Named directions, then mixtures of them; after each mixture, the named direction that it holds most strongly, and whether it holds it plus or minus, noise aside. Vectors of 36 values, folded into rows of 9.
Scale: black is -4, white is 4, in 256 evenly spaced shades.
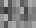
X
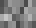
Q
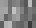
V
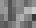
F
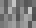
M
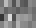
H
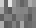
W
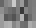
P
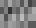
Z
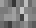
P, minus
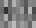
X, plus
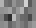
Q, minus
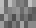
W, plus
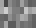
X, minus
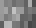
V, plus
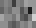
M, minus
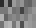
W, minus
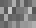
M, plus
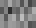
Z, plus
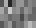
Z, minus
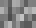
F, plus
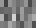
Z, plus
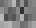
P, plus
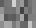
P, plus
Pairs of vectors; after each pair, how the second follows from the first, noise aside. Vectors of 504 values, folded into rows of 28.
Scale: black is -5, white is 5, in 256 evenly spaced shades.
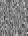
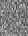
shuffled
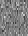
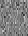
negated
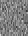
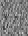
shuffled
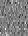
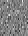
shuffled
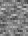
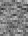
negated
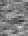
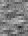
negated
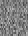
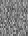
negated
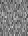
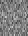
copied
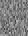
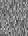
negated
